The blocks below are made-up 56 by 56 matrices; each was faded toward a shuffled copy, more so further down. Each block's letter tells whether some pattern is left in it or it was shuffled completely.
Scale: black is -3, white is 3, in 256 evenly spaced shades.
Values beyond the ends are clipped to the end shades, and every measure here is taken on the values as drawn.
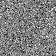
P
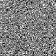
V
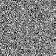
V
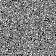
P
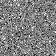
P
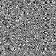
V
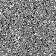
P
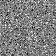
P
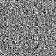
V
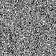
P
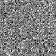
V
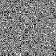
V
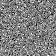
P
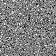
P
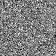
P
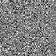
V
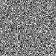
V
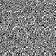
V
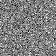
P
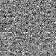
V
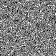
P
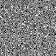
V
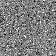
P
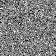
P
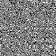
V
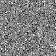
V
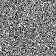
P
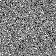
P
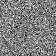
P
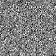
V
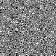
V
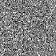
V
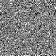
V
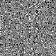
V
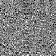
V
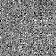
V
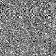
V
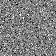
P
